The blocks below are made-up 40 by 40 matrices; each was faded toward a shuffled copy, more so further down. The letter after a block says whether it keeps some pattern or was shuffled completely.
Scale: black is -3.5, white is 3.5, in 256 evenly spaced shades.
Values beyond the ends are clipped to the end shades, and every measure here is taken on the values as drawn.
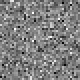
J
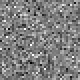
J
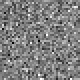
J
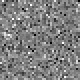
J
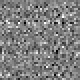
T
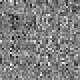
T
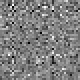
T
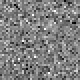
J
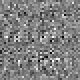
T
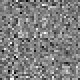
T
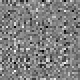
T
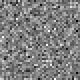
J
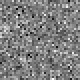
J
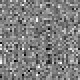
T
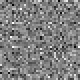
T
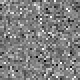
J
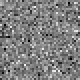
J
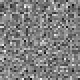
T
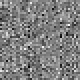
T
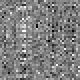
T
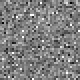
J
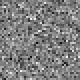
J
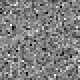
J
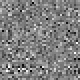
T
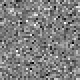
J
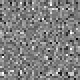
T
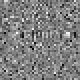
T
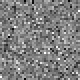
J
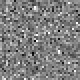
J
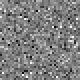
J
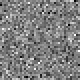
J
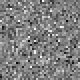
J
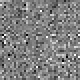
T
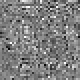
T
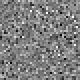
J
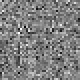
T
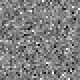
J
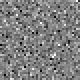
J
